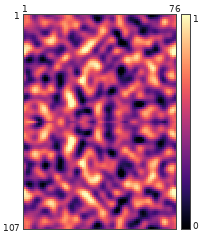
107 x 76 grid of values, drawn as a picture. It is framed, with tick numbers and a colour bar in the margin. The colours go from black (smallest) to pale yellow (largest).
The values follow a bell shape. There is no seam. Overall the values sit about 50% of the way up the scale. The field is mottled with small blotches. The top and bottom halves mirror each other.
